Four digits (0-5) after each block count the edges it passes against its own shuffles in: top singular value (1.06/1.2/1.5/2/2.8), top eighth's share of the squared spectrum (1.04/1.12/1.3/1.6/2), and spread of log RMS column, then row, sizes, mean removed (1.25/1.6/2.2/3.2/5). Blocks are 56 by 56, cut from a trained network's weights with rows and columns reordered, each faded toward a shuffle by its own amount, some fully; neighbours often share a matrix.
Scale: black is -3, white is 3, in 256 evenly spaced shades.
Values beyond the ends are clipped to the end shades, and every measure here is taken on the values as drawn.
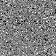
2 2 0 1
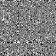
3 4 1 2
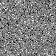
1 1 0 0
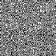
3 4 2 1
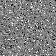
0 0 0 0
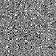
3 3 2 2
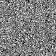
1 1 0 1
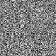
3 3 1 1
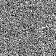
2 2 0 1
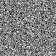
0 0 0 0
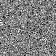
0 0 0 0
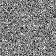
1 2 0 0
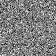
1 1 0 0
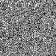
3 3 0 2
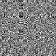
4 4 2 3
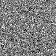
0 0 0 0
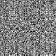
3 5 1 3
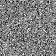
0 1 0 0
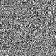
3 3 1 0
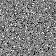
0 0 0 0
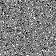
0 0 0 0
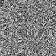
3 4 1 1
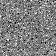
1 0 0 0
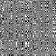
4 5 4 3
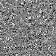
2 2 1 1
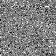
2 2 0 1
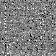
2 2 1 0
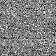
2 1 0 0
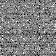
2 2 1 0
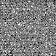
2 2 1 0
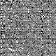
3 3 2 0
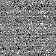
3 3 2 0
